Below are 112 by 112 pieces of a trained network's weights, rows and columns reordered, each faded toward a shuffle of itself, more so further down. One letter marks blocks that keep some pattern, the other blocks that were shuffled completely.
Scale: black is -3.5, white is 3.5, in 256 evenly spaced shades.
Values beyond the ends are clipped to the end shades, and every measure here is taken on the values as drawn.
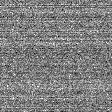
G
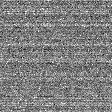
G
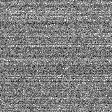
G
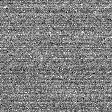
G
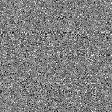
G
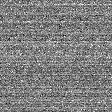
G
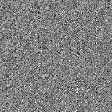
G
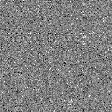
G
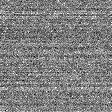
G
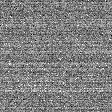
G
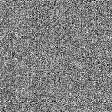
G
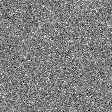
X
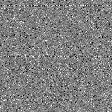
G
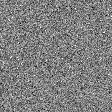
X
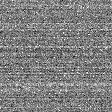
G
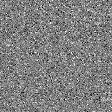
G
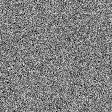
X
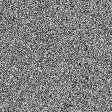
X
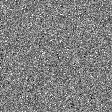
X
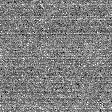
G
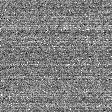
G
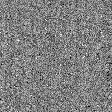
G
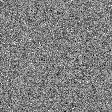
X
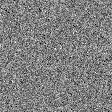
X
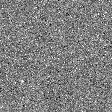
X
